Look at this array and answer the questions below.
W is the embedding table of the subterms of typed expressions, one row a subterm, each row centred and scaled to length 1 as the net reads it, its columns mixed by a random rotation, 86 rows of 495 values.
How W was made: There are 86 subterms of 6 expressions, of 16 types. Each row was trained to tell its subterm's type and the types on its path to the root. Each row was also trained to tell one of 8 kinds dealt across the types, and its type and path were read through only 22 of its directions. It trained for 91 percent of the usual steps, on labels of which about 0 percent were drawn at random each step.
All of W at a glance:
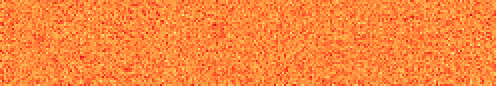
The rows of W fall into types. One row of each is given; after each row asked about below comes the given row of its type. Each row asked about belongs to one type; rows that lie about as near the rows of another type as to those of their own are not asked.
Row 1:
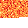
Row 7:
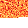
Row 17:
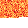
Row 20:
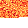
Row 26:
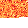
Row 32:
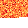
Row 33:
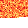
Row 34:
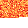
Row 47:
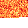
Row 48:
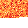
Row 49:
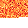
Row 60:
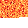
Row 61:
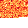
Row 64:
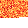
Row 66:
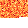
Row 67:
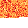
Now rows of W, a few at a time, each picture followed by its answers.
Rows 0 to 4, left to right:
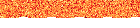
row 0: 61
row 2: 49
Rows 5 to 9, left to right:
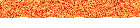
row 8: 32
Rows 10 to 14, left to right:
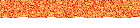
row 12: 33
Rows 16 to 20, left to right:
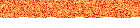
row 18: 64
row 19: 33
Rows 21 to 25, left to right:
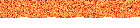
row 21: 60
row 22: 32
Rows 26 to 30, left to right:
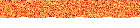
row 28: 64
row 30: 49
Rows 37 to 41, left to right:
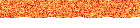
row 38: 20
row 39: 61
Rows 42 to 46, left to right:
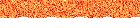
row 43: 49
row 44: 61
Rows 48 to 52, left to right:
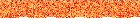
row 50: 49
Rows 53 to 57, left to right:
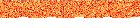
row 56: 64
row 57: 61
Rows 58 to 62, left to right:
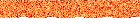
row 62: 20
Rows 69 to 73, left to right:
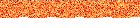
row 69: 32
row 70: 32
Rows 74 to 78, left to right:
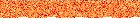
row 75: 64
